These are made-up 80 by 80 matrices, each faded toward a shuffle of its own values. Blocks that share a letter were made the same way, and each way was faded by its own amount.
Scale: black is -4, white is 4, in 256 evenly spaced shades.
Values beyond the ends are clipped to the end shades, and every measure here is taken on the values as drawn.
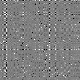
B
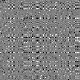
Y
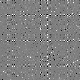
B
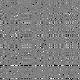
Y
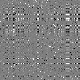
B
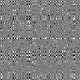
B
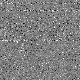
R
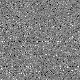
R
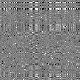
Y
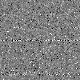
R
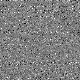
R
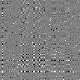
B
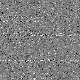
R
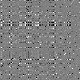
B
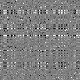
Y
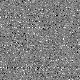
R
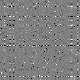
B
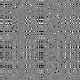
B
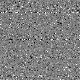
R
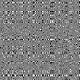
Y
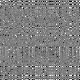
Y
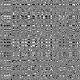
Y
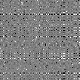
Y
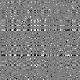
Y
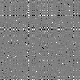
B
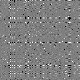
B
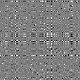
B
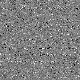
R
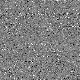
R
